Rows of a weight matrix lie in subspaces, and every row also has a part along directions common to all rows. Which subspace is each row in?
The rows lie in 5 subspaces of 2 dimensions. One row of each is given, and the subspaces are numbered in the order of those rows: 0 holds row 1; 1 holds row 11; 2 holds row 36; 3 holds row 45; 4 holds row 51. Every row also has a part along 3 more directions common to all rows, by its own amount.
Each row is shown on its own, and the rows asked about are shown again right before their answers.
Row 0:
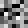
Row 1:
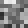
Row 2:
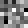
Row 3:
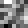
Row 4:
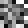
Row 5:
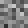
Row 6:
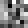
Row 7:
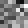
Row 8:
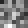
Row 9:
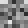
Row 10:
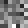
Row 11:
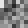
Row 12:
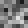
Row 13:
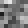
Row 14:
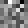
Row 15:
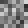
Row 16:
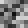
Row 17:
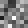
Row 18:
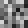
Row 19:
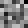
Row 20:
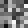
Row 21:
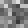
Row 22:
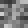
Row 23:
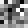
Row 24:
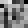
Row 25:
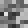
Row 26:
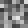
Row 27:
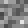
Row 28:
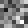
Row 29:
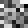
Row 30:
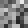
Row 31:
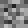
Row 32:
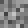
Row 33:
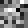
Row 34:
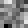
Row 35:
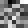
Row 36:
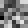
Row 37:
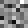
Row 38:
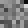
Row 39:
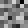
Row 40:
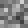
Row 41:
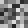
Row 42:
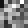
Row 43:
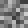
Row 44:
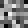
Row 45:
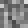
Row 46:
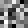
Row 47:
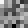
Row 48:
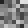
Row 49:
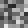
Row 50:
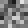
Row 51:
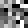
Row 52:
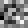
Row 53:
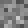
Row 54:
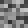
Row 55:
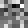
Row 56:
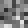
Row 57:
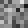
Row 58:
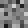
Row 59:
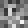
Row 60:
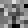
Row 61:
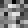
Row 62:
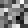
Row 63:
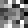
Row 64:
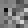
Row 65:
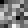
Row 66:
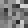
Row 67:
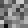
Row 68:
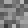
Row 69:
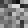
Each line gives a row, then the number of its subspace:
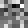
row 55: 4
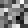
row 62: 3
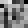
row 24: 3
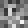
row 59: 3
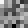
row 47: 1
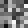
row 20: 2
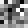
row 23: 1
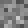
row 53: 3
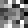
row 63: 4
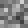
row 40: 3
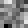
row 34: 0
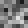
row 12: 3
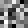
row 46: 0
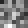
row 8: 4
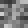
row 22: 0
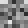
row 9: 2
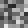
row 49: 1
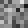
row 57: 1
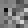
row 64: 3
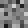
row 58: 4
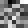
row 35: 2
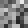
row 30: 3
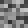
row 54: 2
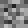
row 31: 2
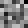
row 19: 3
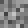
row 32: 2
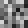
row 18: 1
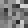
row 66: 4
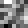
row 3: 0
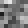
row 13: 0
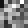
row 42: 1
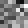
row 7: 1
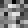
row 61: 4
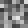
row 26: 3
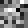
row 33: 1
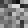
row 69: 4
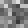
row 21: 4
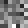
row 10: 2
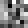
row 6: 4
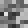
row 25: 4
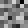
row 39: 3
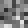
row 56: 4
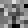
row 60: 1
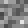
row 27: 0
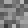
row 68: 0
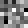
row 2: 0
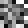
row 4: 3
